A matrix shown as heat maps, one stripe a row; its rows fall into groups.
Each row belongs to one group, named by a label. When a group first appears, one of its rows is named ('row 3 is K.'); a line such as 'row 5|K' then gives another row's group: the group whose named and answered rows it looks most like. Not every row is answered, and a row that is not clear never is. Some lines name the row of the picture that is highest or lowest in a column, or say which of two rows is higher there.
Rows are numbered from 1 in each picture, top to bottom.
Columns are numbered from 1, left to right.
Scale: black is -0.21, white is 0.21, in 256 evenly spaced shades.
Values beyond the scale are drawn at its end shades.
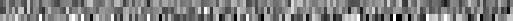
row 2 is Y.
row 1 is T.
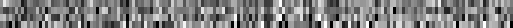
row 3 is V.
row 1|V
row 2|T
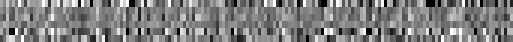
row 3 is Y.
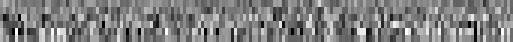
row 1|V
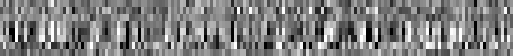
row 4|Y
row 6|Y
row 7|V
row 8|T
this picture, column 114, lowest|6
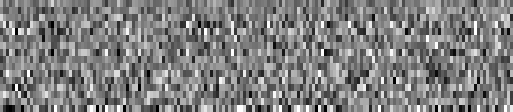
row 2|V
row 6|V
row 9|Y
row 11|T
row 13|Y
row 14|V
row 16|T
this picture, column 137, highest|13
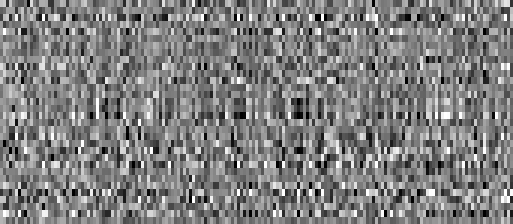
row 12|T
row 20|Y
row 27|V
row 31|V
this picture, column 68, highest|3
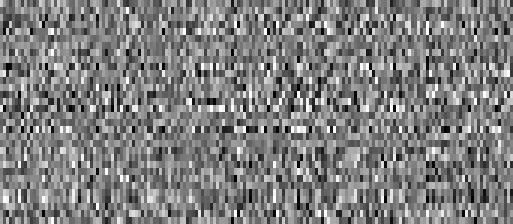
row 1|Y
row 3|T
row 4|V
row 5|Y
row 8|Y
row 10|T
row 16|T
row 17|T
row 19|T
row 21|T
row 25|T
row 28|V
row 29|V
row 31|V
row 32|Y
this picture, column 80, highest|22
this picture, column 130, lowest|16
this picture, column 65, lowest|15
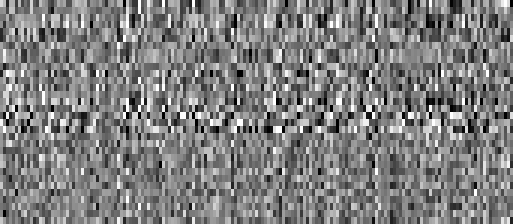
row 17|Y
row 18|T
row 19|V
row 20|Y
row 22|T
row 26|T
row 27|Y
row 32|Y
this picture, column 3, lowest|18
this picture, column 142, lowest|13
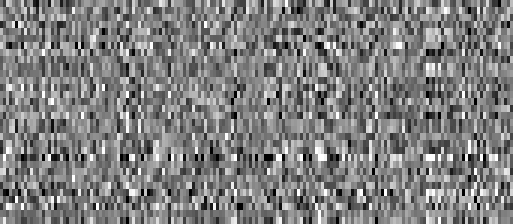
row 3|Y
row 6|V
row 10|V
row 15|Y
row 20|Y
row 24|V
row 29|Y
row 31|V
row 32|V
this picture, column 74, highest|7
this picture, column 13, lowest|1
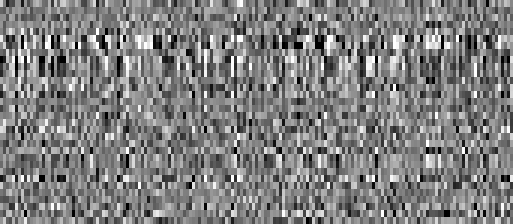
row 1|T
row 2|Y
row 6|T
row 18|V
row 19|Y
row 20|T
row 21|V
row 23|V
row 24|V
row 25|T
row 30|Y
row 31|T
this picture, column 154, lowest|6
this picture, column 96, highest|9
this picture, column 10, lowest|19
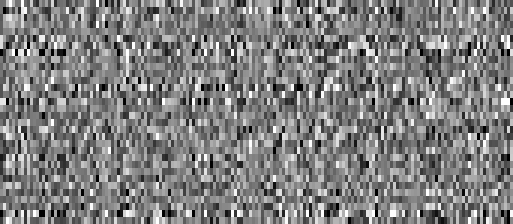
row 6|Y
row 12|Y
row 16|Y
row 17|V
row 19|V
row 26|T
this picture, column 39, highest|32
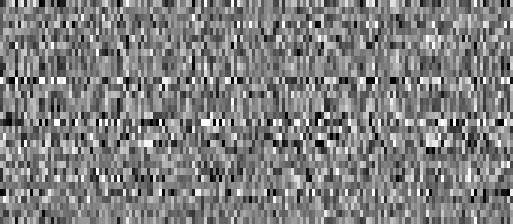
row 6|V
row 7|Y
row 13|Y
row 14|T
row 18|T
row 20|V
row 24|Y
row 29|V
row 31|V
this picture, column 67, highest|28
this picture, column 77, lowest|28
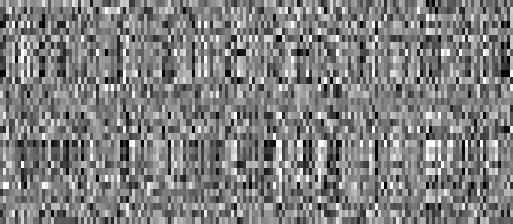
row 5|V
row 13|T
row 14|T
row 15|T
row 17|V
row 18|Y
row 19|Y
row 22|V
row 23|V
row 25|V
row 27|V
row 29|V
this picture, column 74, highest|30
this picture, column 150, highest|8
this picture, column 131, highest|27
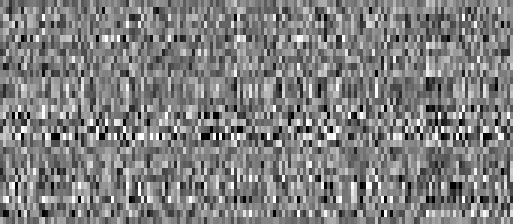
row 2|T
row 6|T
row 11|V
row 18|T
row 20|T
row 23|T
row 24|T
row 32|Y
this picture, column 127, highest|27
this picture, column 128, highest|29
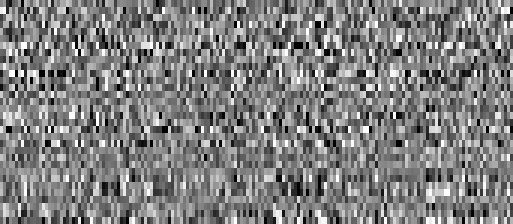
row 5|T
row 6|T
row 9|Y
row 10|V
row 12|T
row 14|Y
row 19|T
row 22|V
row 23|Y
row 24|V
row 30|V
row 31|V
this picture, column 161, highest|32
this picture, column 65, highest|2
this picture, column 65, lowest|11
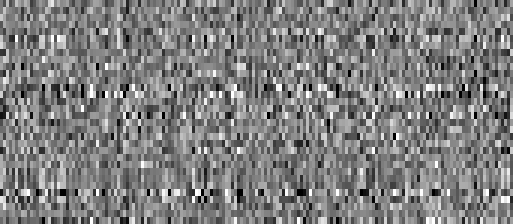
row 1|Y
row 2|V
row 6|Y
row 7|Y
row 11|Y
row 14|T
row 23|Y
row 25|Y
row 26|Y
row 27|Y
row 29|Y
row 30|V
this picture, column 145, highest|32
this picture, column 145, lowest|28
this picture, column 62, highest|17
